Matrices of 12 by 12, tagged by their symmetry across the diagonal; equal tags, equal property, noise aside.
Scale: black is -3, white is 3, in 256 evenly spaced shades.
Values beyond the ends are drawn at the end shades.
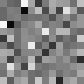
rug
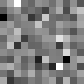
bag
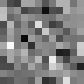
bag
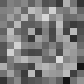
rug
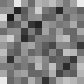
rug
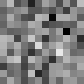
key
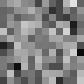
key
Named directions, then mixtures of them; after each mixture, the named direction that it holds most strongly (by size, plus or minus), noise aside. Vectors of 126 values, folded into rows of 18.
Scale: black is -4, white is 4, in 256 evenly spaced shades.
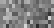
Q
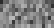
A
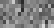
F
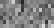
F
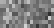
Q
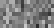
Q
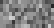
A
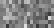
Q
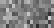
Q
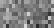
Q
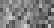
Q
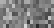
Q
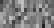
A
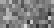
Q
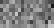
F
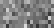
Q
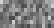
A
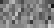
F
